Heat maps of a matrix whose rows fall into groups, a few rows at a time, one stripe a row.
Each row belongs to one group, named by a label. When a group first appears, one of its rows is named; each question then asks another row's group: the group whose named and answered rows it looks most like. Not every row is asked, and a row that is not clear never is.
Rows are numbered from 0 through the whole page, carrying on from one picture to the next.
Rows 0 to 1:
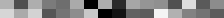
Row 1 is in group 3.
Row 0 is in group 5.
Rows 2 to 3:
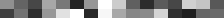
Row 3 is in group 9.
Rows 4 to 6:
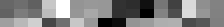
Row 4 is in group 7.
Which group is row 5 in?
7
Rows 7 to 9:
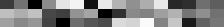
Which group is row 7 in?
9
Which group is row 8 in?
3
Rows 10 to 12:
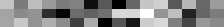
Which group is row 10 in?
5
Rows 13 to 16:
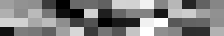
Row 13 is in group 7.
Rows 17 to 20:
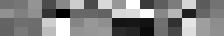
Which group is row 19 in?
7
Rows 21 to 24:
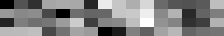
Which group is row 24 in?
3
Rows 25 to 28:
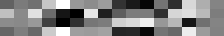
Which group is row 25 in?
7
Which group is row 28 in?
7
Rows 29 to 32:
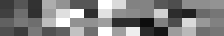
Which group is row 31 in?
7
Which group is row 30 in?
9
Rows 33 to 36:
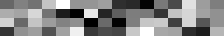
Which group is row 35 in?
5
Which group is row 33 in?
7
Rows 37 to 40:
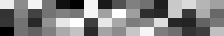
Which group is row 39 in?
9
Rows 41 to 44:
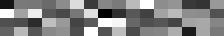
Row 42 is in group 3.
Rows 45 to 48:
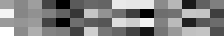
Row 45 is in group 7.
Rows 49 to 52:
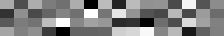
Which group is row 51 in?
7
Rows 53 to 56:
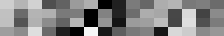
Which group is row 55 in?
5
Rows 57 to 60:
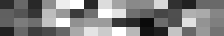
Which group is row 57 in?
9
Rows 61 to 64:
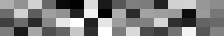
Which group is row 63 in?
9
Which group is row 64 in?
5
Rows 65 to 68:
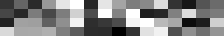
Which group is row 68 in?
5
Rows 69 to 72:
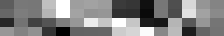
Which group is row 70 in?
7
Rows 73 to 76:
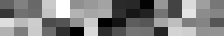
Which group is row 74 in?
7
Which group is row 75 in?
3
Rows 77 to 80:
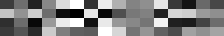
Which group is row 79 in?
9
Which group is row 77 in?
9
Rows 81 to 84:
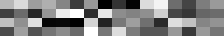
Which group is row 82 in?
9
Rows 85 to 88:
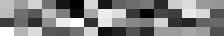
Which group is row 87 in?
9
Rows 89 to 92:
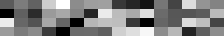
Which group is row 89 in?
7
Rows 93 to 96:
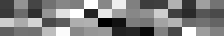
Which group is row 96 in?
7
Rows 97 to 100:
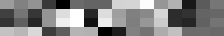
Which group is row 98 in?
9
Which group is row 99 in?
9
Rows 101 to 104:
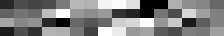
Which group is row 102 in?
7
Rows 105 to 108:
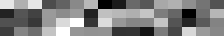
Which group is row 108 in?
7
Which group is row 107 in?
9
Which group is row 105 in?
3
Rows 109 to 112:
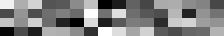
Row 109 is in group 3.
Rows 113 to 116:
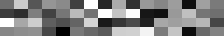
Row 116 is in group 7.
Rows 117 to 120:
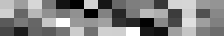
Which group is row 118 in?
5
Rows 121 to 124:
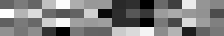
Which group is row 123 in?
7
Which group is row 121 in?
7
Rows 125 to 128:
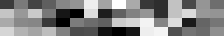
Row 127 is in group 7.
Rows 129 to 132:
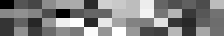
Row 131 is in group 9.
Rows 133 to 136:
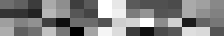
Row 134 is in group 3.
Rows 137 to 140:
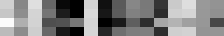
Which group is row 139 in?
3
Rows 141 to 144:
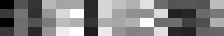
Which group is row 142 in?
9
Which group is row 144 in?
9
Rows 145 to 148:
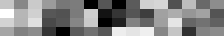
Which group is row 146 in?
3
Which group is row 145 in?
5
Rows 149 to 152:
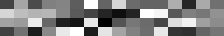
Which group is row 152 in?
9
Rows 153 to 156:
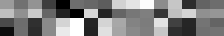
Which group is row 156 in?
9
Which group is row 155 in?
9
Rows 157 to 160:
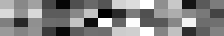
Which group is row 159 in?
5
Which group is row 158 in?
3
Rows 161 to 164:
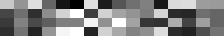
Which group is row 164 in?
9
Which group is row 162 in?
9
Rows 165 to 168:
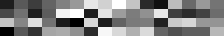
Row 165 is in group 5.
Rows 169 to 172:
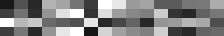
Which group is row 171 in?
3
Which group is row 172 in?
9
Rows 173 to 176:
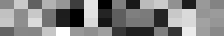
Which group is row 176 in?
7
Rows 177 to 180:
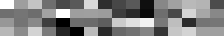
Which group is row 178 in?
7
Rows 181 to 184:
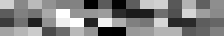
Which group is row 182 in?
7
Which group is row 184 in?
3
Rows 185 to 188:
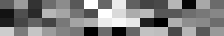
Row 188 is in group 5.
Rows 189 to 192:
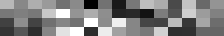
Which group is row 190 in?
7
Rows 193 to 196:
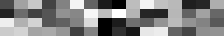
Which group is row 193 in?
3
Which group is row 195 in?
3
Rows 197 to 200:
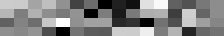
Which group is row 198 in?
5
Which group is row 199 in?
7
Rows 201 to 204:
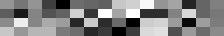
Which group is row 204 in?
5
